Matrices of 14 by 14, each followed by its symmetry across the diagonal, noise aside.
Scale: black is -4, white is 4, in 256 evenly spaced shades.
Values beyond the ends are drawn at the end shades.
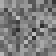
neither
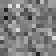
antisymmetric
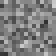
antisymmetric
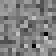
symmetric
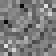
symmetric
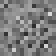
symmetric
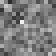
symmetric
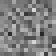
antisymmetric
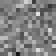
neither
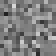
antisymmetric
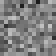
neither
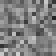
antisymmetric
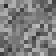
symmetric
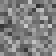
neither
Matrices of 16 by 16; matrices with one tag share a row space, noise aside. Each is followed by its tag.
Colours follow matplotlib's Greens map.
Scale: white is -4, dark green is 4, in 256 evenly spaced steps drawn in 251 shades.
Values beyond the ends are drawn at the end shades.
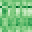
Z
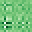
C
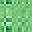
C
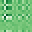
C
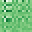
C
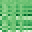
Z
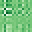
C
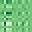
C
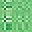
C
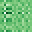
C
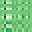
C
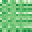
Z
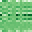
Z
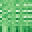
Z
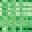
Z
